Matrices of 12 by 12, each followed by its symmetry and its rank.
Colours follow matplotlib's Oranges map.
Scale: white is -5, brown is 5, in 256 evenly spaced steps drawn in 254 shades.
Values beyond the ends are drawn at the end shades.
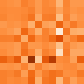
antisymmetric, rank two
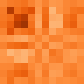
symmetric, rank two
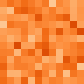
neither, full rank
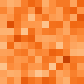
neither, full rank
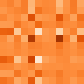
antisymmetric, rank two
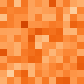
symmetric, full rank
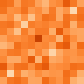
symmetric, full rank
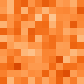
neither, full rank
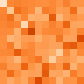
symmetric, full rank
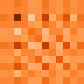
symmetric, rank two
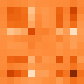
symmetric, rank two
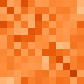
symmetric, full rank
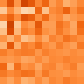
antisymmetric, rank two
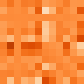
antisymmetric, rank two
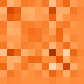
symmetric, rank two
